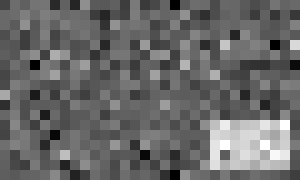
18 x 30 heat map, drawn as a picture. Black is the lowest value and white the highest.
Most values sit low, with a long tail of high ones. In the bottom right lies a patch that is higher than the rest. The ninth with the highest average is the bottom right. On average the colour sits 40% of the way up the scale.
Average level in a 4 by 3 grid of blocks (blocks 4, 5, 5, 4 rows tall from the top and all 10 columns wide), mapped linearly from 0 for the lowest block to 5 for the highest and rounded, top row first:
1 0 0
1 1 1
0 1 3
1 0 5
